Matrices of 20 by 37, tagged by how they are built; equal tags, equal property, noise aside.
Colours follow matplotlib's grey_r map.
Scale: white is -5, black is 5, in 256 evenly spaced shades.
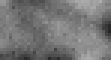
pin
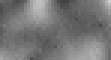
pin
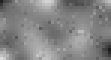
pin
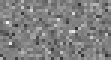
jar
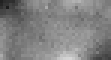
pin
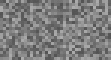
jar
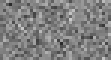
jar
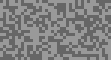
jar
